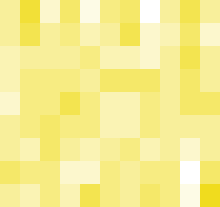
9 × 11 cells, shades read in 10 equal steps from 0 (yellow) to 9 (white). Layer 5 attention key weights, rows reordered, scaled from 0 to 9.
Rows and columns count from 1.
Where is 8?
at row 1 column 5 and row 9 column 10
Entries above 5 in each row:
3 4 4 1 3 2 4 3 3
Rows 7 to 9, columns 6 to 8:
5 4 6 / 4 5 4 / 4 5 3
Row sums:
52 52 56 45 48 51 57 54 47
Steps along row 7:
up down up up down down up down up down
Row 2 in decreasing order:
7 7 6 6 5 5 5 4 3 2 2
